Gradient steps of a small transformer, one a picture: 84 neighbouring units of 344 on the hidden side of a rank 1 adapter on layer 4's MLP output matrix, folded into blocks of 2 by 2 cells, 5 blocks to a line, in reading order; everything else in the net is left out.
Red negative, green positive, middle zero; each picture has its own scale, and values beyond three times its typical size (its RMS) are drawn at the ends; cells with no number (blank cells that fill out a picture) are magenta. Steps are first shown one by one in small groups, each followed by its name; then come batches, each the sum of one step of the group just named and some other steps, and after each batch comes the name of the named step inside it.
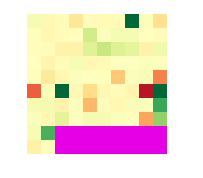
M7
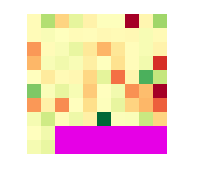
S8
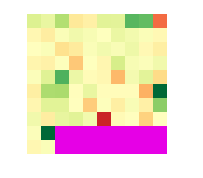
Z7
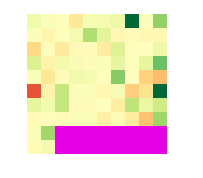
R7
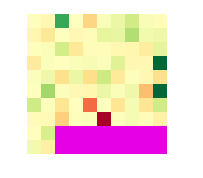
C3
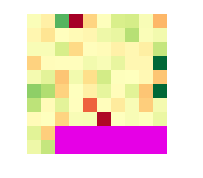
C3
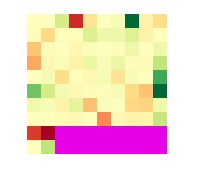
C3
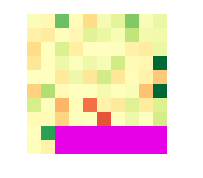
C3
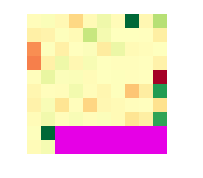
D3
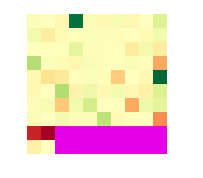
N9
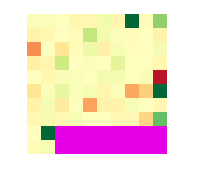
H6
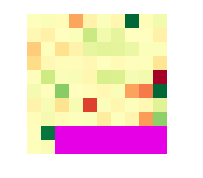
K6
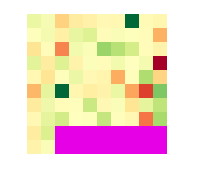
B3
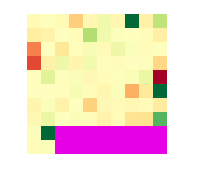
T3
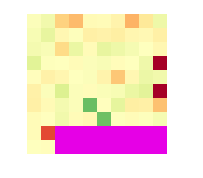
B3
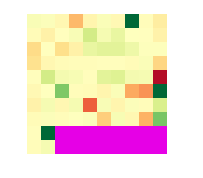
K6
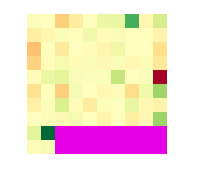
D3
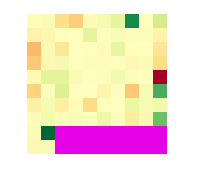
D3
